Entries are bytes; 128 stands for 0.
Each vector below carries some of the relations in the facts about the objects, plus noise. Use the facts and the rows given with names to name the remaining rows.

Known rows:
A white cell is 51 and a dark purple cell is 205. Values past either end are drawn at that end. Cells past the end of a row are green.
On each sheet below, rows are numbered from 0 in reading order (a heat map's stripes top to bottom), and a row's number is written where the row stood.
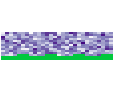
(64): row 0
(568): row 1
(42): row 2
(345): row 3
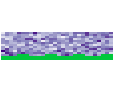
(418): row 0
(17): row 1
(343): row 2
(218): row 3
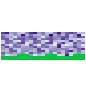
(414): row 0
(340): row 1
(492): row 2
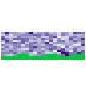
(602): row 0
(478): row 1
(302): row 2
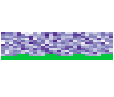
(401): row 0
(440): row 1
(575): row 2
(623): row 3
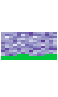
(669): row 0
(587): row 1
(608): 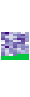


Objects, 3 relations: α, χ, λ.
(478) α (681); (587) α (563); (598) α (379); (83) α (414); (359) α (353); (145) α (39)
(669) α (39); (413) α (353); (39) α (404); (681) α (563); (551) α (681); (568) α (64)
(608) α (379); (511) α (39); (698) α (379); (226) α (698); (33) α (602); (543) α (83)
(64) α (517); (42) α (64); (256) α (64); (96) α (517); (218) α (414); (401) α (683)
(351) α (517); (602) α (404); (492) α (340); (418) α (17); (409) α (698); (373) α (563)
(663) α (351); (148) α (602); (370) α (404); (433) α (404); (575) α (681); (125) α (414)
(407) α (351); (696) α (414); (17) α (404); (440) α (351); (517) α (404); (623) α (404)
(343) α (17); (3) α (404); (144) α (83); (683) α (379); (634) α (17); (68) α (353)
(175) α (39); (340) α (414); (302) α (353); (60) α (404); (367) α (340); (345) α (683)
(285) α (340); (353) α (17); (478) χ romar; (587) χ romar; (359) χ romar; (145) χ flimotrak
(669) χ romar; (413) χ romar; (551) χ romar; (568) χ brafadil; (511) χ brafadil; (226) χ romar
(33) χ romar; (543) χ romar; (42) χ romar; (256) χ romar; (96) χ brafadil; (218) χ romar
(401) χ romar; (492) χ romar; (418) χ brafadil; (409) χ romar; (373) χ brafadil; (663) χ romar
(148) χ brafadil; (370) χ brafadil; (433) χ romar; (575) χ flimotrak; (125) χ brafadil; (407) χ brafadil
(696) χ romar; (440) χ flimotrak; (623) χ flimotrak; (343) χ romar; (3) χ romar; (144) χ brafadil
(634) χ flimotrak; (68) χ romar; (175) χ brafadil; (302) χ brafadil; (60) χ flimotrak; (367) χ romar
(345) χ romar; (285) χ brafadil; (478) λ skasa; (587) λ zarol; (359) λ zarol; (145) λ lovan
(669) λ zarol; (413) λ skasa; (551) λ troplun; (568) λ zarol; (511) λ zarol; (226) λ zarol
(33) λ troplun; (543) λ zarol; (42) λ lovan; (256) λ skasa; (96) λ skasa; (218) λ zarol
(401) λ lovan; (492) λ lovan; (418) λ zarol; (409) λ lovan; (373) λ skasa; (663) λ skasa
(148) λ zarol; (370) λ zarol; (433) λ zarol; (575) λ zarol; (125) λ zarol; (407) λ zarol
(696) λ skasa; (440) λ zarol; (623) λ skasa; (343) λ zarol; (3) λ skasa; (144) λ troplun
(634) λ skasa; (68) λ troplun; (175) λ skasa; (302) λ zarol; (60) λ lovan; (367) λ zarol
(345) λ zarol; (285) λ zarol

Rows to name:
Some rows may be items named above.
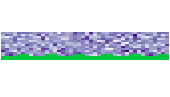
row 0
(343)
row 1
(33)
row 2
(370)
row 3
(517)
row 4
(144)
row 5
(343)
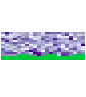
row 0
(353)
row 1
(302)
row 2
(68)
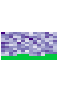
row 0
(696)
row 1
(60)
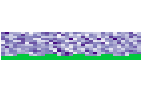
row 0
(563)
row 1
(96)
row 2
(413)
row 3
(634)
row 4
(60)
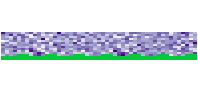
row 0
(551)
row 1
(413)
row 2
(478)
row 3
(3)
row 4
(359)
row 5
(433)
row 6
(42)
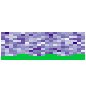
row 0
(563)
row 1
(125)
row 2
(373)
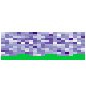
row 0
(175)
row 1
(681)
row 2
(634)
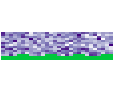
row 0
(367)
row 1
(145)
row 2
(285)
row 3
(68)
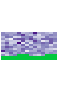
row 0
(373)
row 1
(404)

